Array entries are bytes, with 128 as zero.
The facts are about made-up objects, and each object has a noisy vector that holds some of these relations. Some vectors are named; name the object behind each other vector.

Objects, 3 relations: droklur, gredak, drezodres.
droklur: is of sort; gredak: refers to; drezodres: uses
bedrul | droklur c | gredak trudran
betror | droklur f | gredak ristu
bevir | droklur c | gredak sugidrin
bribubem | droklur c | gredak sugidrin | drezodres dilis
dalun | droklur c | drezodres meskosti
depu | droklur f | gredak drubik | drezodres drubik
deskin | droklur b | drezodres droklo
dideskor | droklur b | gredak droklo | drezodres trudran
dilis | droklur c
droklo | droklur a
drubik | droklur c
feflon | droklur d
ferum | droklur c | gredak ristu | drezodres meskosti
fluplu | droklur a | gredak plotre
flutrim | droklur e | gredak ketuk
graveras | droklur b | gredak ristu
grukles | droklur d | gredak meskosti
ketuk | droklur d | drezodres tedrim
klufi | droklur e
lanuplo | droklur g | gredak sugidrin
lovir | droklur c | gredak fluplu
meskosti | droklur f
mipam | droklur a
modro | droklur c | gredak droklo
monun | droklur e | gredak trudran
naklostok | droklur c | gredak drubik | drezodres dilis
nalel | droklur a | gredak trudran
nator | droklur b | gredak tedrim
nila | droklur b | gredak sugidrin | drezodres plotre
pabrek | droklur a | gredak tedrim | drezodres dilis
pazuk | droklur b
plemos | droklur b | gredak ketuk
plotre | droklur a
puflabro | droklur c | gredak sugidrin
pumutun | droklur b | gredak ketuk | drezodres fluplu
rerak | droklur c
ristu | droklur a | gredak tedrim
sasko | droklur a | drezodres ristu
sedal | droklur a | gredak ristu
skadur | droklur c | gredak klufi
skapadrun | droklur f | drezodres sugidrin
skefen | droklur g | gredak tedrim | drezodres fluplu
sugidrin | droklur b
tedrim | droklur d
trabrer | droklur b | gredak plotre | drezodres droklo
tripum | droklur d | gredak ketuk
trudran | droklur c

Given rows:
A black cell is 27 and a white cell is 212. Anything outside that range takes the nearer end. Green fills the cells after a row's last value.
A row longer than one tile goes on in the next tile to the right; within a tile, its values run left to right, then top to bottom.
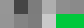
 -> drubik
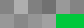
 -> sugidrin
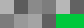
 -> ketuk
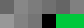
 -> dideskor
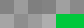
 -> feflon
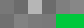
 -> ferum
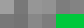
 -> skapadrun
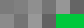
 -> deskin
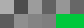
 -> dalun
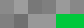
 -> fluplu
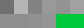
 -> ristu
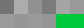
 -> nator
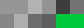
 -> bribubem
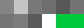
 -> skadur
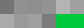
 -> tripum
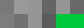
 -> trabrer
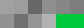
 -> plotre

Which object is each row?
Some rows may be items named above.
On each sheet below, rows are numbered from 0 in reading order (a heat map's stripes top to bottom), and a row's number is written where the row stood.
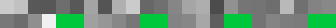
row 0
klufi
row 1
naklostok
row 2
nila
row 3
ferum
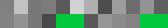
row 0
lanuplo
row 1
dalun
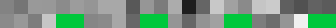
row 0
bedrul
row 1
nila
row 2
meskosti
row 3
klufi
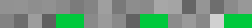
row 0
sasko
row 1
nalel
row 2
modro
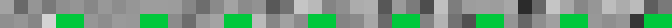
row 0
modro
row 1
monun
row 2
droklo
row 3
grukles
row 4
nila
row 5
graveras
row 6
meskosti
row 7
pabrek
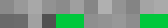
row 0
skefen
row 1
sedal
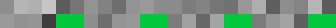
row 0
pabrek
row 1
droklo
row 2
lovir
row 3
ketuk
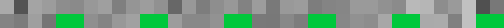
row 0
depu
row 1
mipam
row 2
tedrim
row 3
skapadrun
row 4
betror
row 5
dilis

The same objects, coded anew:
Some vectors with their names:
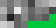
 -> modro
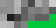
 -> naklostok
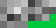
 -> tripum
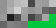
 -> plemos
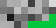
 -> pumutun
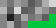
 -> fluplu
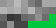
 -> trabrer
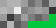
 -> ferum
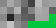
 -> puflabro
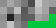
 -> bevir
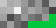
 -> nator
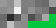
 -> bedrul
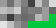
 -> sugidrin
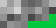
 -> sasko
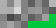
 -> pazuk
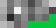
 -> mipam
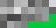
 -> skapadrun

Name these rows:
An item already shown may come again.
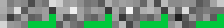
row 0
meskosti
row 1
sedal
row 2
skefen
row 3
lovir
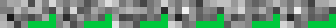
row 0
pumutun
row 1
fluplu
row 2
droklo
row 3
modro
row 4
sasko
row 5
modro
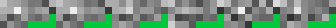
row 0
sedal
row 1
sedal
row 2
pazuk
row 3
droklo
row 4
tedrim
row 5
nalel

